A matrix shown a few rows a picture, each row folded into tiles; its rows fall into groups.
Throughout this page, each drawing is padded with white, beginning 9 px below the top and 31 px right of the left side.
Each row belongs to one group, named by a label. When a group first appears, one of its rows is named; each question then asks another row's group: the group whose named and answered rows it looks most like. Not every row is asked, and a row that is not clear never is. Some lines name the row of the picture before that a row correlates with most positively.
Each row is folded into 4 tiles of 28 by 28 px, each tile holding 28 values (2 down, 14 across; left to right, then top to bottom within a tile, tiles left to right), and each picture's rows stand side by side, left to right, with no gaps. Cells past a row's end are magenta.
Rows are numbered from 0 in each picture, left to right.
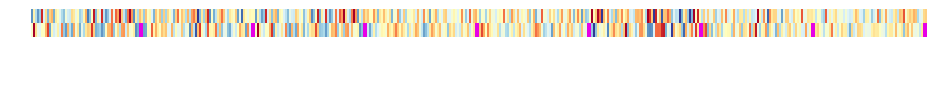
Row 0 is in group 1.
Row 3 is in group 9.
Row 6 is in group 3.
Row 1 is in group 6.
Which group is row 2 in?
1
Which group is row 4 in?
1
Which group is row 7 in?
1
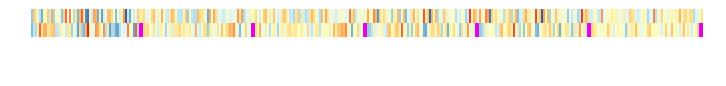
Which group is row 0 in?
6
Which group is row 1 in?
3
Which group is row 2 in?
3
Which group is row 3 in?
9
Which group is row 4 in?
9
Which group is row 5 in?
1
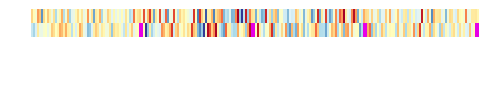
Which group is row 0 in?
9
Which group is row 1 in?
9
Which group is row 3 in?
3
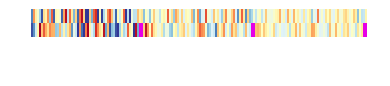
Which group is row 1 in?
1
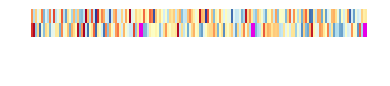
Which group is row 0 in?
3
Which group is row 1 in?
9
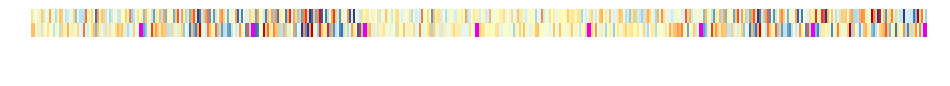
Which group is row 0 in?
3
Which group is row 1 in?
6
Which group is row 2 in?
6
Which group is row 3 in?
3
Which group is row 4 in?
1
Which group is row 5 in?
3
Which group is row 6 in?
6
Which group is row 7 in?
9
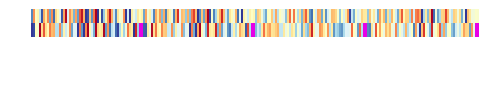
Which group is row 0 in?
6
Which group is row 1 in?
6
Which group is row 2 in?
6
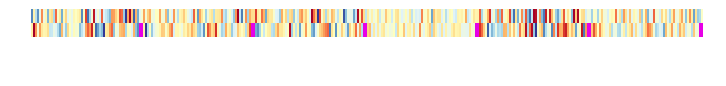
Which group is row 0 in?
1
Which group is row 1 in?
9
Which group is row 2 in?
9
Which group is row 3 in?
3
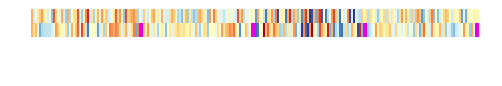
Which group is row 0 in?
3
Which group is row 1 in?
3
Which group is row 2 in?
6
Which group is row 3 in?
6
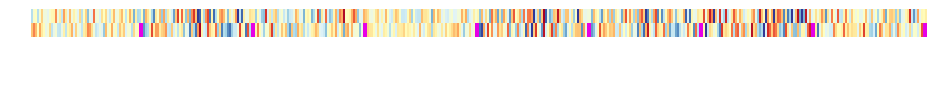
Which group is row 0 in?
1
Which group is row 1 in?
6
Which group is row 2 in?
1
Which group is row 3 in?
3
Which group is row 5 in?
6
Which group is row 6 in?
9
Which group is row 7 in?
9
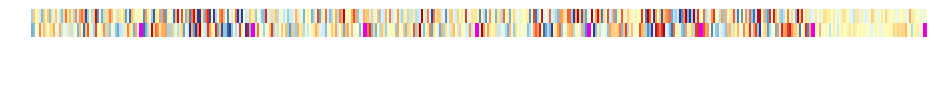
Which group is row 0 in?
6
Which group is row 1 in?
6
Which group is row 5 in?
9
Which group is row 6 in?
3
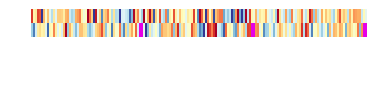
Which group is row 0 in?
9
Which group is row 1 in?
9
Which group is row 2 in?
3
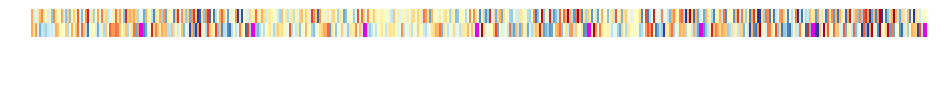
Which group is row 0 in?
3
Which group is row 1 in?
6
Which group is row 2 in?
9
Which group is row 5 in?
1
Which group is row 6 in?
6
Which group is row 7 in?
6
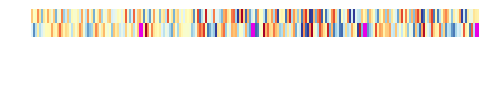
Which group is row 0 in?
9
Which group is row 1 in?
1
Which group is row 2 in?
6
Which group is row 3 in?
6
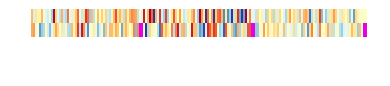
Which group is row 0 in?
3
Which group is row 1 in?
9
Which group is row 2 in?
6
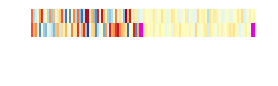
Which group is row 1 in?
3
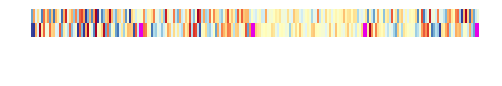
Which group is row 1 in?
3
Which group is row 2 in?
1
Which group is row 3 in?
1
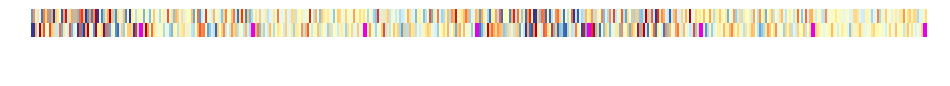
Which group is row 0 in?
6
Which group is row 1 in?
1
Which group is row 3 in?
1
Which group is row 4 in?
6
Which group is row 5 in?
3
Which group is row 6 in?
9
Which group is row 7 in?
1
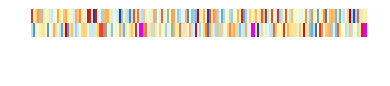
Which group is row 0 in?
9
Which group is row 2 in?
9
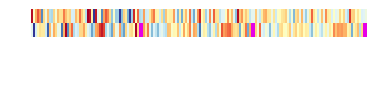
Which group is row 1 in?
3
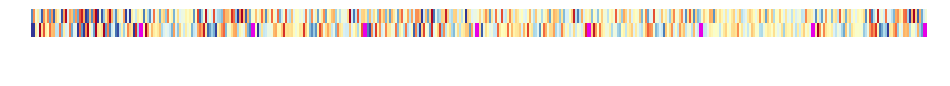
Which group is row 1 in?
1
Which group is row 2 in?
9
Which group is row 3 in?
6
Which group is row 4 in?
9
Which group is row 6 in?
9
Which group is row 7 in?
1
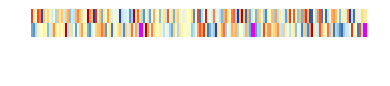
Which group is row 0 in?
9
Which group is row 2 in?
6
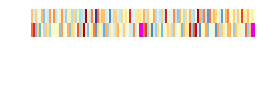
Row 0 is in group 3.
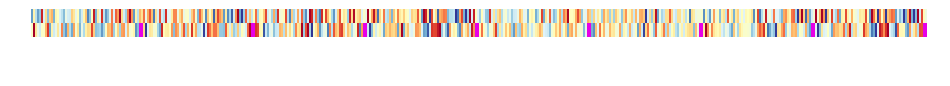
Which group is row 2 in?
3
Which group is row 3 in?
9
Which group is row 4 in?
1
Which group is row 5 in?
6
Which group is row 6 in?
1
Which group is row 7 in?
9
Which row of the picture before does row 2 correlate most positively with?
1
